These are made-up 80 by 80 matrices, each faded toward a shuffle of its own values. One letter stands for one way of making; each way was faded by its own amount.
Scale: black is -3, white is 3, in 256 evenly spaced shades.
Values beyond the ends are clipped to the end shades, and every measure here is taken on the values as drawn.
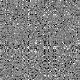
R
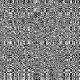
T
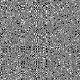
R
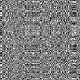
T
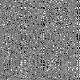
R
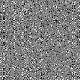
R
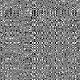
T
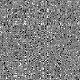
R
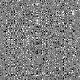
R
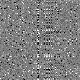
R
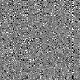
R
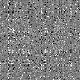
R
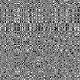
T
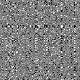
R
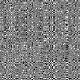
T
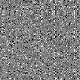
R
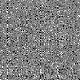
R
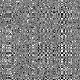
T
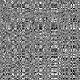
T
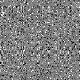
R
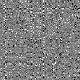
R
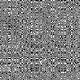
T
